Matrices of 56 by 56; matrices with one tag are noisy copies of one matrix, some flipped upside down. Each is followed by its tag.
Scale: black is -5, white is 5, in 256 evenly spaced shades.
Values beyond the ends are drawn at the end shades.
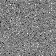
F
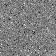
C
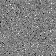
F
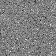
F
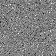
F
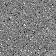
C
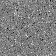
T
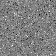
T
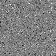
F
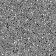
T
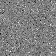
F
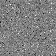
F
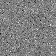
F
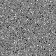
T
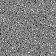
F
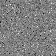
F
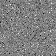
F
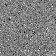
C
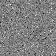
F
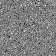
C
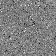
C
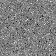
T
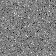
T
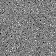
F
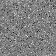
T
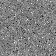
T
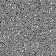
F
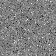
T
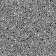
T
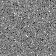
T
